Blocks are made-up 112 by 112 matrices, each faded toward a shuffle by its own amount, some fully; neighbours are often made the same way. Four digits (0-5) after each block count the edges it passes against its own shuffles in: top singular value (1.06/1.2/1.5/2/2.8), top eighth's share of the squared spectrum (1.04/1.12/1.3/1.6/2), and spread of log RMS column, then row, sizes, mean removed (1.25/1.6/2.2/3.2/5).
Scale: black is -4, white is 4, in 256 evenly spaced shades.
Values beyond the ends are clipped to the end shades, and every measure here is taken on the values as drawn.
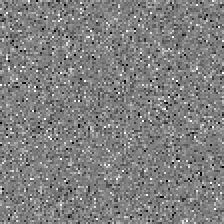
2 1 0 0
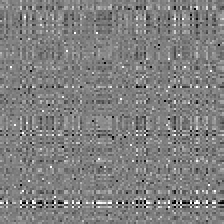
5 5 3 3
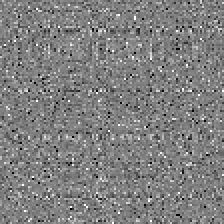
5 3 2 2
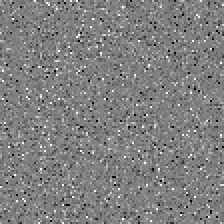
0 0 0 0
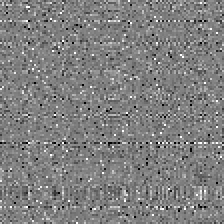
5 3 2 2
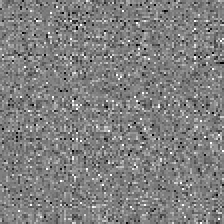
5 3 2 2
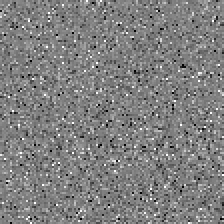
3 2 0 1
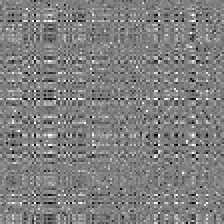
5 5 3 4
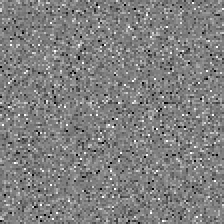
3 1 0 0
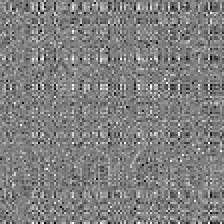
5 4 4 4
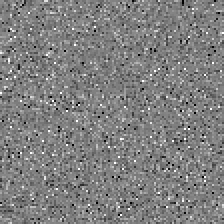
3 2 1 1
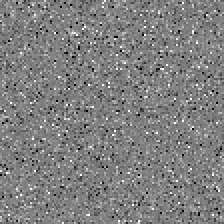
0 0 0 0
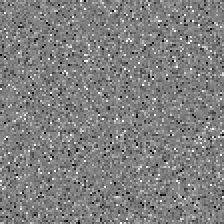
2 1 0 0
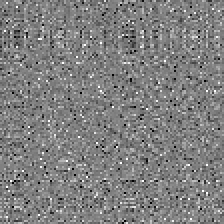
4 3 2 2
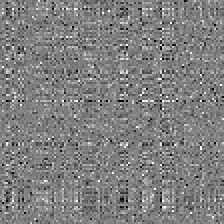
5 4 3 3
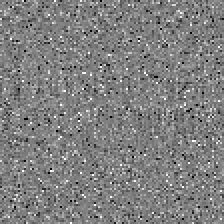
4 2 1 1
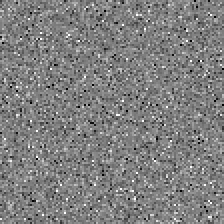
0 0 0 0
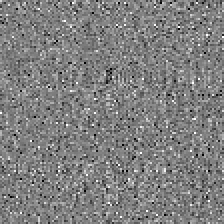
4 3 1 2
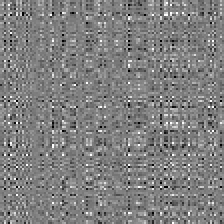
5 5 4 4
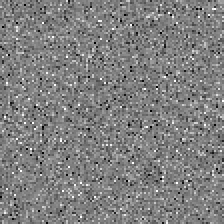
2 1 0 0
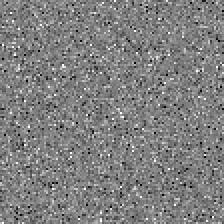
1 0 0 0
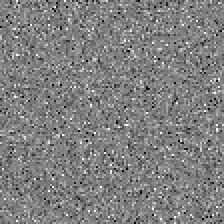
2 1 0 0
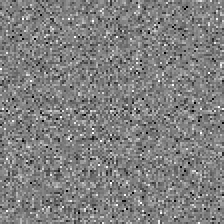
4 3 1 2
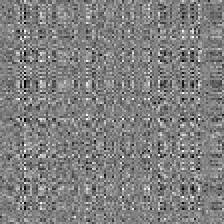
5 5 4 4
